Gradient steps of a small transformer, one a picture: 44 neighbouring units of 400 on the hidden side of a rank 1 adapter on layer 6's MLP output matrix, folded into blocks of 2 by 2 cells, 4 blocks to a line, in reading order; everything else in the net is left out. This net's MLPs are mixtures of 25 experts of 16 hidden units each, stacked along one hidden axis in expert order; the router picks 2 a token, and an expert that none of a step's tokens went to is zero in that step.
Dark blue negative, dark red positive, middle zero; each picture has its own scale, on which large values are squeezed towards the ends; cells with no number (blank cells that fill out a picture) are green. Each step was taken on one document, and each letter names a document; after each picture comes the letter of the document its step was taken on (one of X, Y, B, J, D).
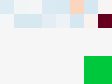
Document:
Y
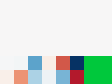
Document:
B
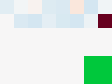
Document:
Y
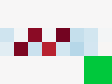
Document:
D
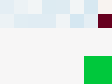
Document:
Y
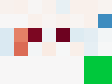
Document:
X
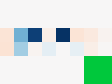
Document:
X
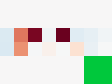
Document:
X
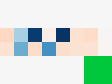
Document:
D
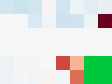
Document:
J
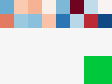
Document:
Y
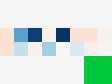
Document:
X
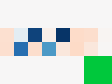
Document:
D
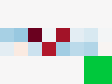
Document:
D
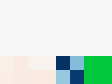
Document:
B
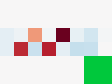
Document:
D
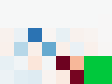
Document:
J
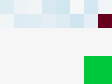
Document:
Y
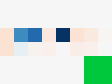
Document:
X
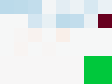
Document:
J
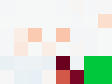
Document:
B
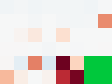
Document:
B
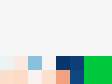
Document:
B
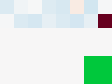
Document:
Y
